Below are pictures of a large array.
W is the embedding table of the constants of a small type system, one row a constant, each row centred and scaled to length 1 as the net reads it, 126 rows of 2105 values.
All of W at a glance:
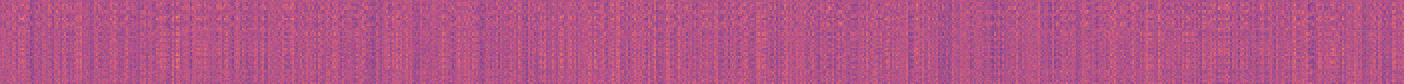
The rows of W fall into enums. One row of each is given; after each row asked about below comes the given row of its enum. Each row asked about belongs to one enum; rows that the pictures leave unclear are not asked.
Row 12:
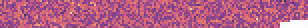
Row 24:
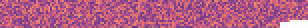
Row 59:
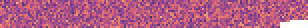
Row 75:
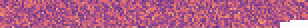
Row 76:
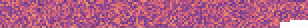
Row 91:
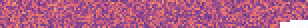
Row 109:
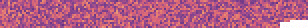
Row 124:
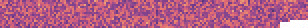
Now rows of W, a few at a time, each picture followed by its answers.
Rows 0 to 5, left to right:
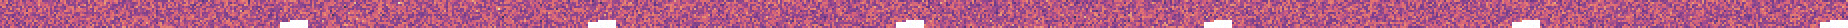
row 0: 124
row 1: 12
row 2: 91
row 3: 59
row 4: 24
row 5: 91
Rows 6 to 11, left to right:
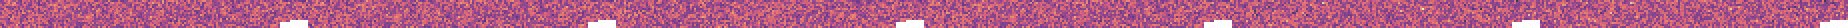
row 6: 91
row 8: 109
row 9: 91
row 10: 12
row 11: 12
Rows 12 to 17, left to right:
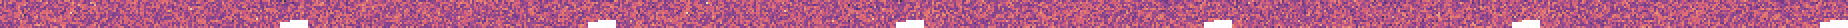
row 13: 91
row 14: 12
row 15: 109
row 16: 59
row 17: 109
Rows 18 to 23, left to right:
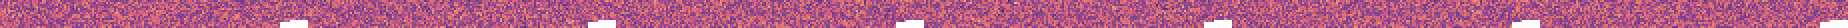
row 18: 109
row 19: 75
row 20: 124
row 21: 12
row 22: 124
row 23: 24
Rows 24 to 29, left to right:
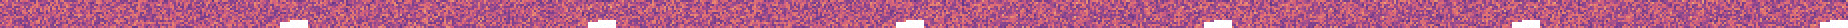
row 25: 76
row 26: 24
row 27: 91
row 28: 91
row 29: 91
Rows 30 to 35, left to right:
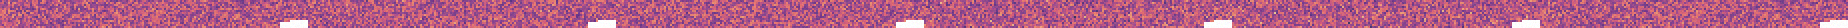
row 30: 109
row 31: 124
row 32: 24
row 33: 59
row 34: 75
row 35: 109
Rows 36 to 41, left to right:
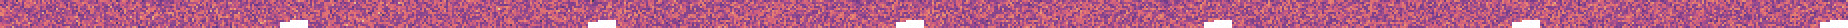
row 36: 75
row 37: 12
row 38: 109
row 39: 109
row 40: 24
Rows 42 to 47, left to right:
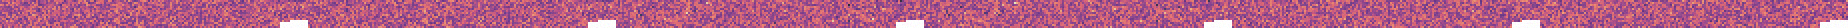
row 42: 76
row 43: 76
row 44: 12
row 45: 12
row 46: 124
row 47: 91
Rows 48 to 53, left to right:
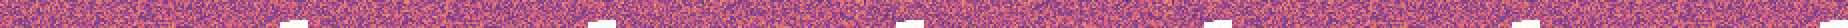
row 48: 24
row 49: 24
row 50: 124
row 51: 124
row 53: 24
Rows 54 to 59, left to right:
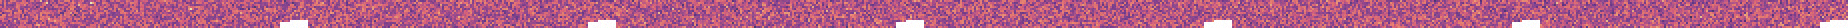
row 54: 12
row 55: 91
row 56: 75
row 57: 24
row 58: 124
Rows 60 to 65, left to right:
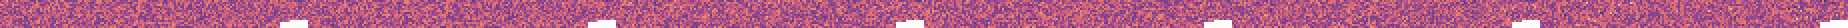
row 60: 24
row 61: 24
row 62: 91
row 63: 109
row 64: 76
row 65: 12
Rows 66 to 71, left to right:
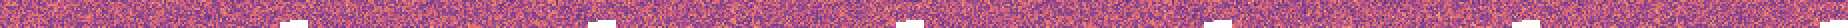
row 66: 91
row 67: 124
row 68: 76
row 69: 124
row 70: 59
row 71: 76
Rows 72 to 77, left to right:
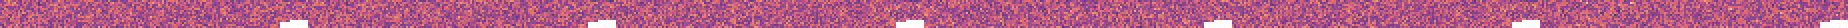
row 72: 91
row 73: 91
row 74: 76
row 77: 12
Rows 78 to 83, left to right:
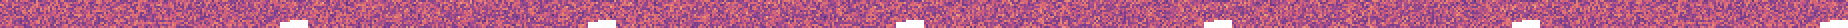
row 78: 24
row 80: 91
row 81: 76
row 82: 76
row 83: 24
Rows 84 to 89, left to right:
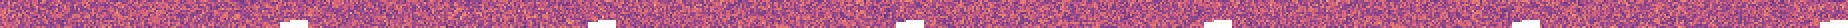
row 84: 109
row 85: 75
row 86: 124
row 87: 24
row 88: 124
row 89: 76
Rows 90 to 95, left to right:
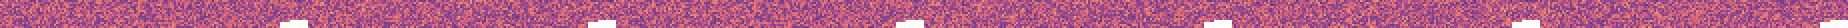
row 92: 24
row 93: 91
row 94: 76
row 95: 109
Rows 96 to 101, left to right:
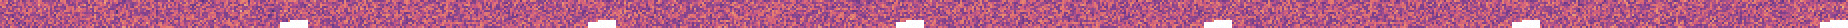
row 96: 124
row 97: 24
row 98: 109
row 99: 24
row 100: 24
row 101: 76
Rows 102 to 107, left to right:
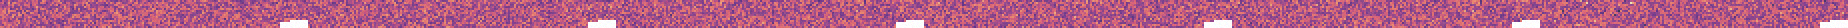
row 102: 109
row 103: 76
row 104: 124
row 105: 91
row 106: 124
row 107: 12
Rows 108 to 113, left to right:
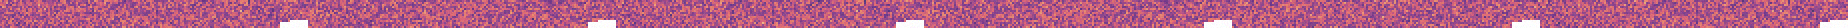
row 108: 124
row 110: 124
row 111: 109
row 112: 91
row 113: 124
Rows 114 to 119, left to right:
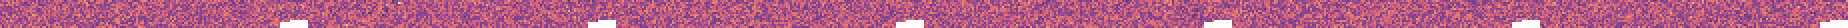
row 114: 76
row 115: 12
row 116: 24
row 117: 124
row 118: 109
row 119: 91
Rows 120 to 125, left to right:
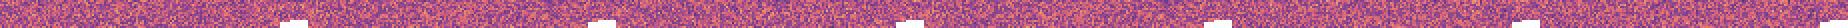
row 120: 76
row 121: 109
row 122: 75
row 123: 109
